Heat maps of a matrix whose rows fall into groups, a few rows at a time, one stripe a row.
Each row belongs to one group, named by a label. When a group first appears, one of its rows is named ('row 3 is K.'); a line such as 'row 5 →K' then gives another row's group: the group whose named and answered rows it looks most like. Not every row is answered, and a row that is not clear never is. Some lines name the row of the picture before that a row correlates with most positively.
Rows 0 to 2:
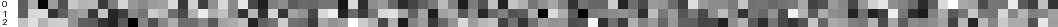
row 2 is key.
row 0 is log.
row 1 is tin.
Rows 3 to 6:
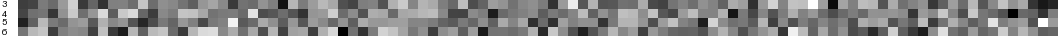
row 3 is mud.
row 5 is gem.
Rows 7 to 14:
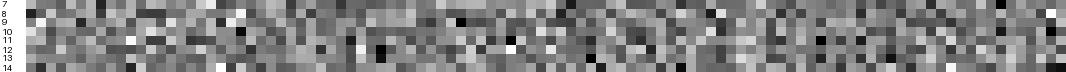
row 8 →gem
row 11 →log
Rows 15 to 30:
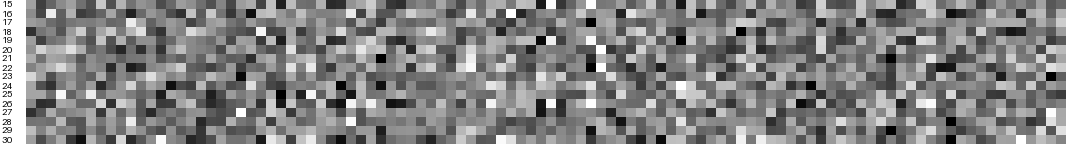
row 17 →log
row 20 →key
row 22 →key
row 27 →gem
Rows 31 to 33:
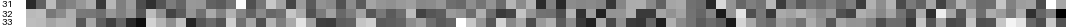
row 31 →gem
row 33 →key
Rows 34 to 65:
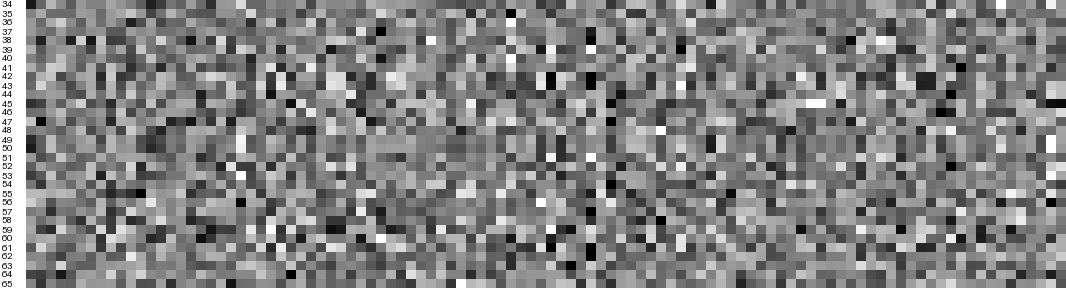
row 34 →gem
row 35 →log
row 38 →mud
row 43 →tin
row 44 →tin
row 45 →mud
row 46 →key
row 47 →mud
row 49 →gem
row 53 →gem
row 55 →key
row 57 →log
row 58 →key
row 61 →tin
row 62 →log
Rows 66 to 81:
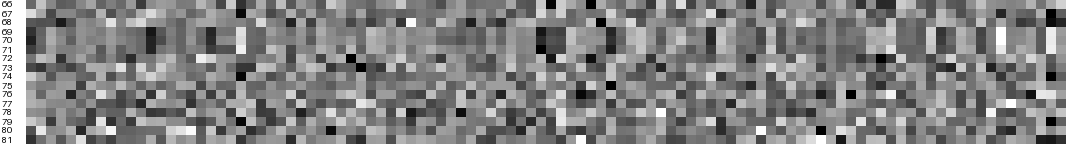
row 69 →gem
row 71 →gem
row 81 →mud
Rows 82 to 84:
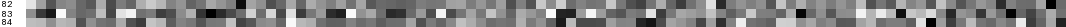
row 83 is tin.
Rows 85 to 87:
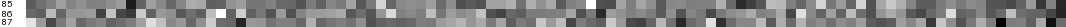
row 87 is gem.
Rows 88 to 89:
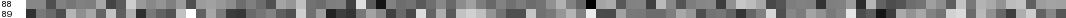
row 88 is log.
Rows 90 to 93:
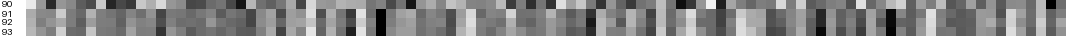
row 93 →log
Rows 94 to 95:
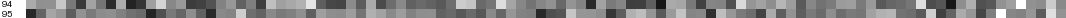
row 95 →gem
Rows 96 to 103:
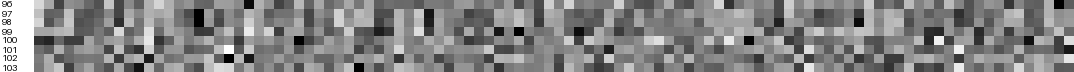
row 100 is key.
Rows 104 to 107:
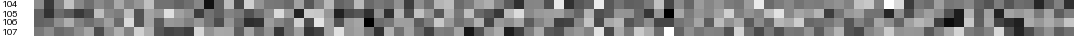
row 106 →key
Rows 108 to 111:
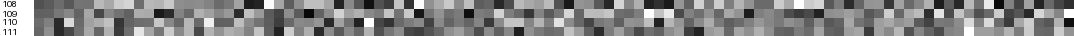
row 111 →log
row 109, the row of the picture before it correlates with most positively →107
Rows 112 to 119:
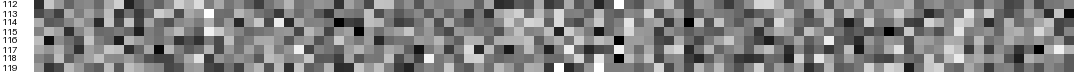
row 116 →mud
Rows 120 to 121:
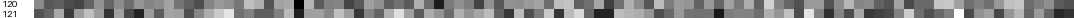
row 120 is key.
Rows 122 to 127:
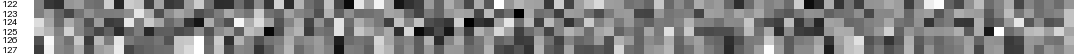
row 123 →log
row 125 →key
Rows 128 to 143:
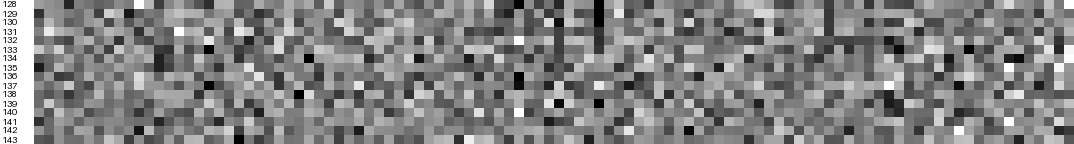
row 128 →log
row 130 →tin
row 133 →log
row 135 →gem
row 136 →log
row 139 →tin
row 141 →gem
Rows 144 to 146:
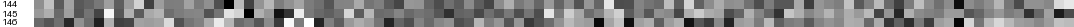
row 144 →tin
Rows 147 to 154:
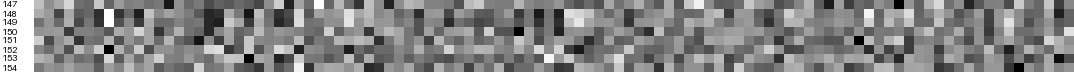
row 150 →log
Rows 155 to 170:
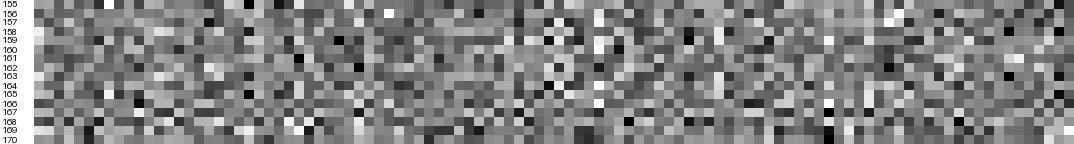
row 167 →log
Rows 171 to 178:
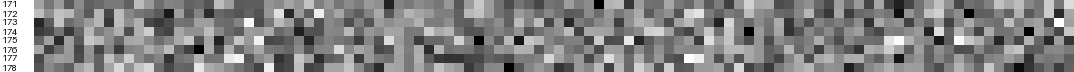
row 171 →log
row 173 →gem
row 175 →log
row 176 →mud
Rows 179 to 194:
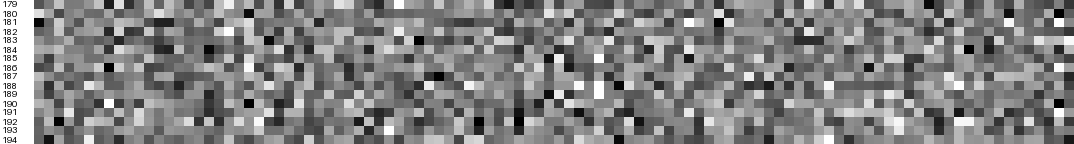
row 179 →tin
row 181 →gem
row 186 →gem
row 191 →tin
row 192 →log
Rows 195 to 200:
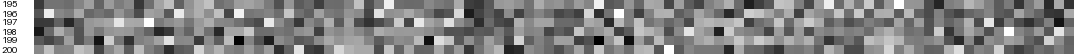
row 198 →gem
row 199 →mud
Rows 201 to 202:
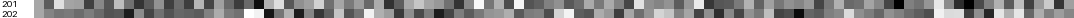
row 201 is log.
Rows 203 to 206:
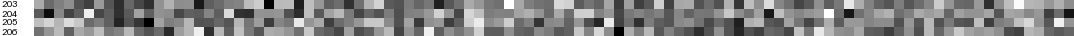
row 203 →key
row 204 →mud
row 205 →key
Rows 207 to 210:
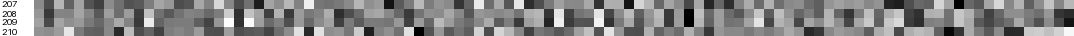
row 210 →key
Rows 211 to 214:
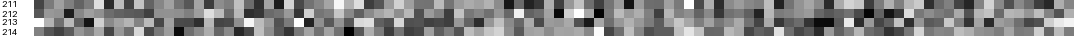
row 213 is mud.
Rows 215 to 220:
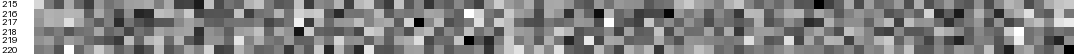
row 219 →mud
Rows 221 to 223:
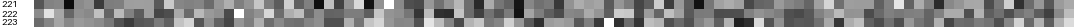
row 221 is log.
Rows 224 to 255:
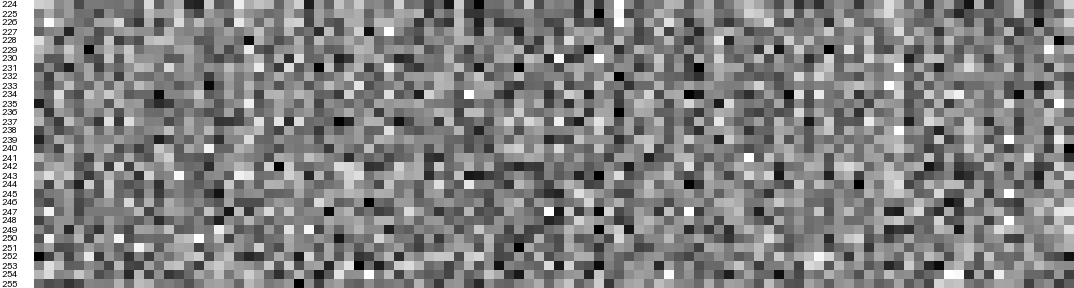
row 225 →mud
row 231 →log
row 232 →mud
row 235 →gem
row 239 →gem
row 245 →gem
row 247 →tin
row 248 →gem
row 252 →mud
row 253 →tin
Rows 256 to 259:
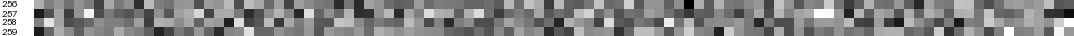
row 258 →tin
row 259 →gem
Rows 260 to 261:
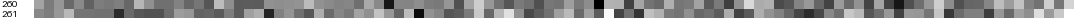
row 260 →log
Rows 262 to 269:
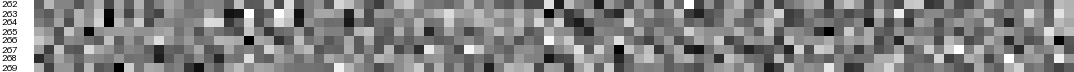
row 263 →gem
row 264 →gem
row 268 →gem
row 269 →mud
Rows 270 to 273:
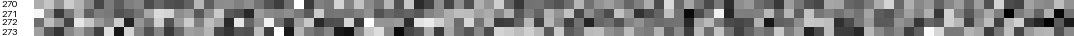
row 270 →key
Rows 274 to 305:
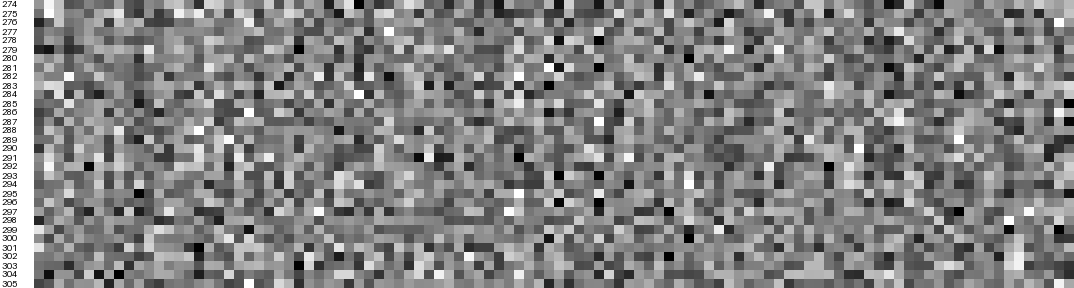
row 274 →tin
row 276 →gem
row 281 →tin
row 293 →tin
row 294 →tin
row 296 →tin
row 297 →key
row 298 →gem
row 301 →mud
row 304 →mud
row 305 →gem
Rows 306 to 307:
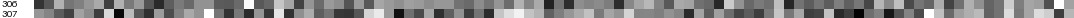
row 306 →gem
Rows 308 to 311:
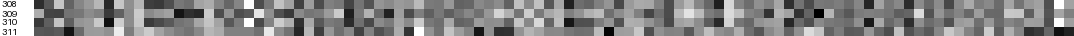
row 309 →mud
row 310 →gem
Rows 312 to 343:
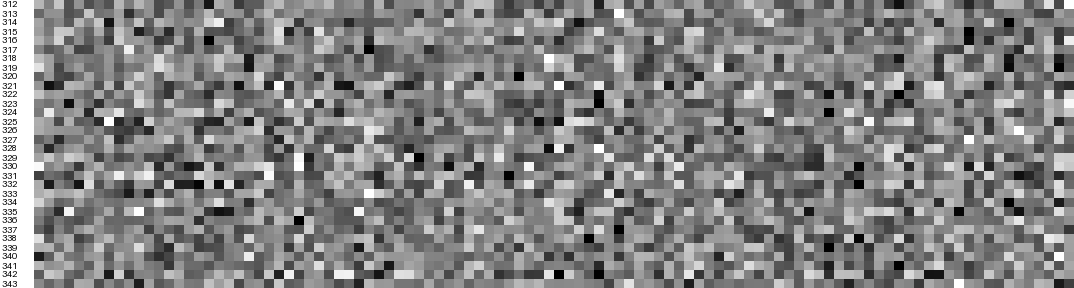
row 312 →log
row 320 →log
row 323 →log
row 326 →key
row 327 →log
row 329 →key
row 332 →mud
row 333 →key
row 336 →key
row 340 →gem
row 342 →tin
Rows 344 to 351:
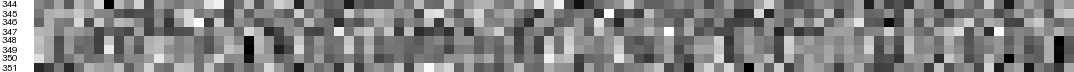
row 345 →key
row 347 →key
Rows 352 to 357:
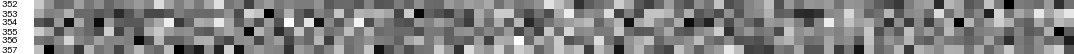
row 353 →key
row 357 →mud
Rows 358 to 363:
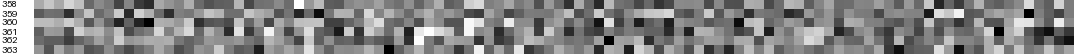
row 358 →key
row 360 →key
